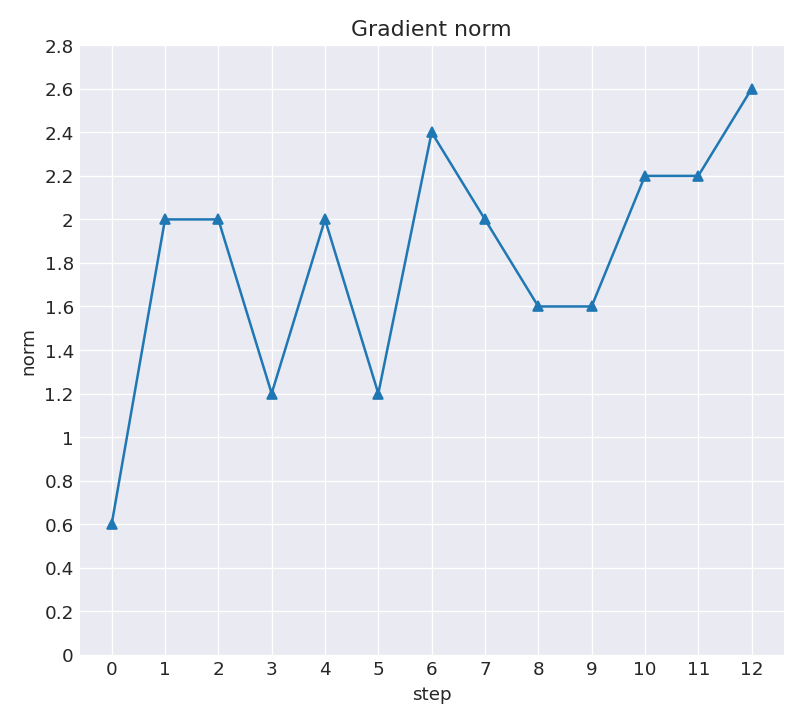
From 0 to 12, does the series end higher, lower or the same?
higher
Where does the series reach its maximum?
12
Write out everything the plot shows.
Title: Gradient norm
x-axis: step, ticks 0 1 2 3 4 5 6 7 8 9 10 11 12
y-axis: norm, ticks 0 0.2 0.4 0.6 0.8 1 1.2 1.4 1.6 1.8 2 2.2 2.4 2.6 2.8
Values:
0.6 2 2 1.2 2 1.2 2.4 2 1.6 1.6 2.2 2.2 2.6
